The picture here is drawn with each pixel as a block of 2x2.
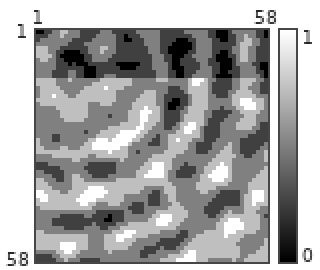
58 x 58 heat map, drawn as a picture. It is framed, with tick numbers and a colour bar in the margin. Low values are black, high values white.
Seam: horizontal, 20% of the way down, the bottom part higher. Mirror symmetry: none. Ninth with the lowest average: top middle. Rings: centred on the top left. Grain: blotchy.
